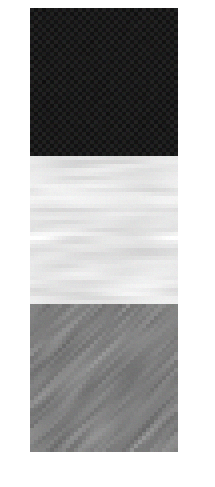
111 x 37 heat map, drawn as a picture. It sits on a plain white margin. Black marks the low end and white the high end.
The table splits into 3 rows of 1 panel. Panel 1,1: very low, checkered, faint in contrast. Panel 2,1: very high, streaked across, faint in contrast. Panel 3,1: middling, slanting up to the right, faint in contrast.
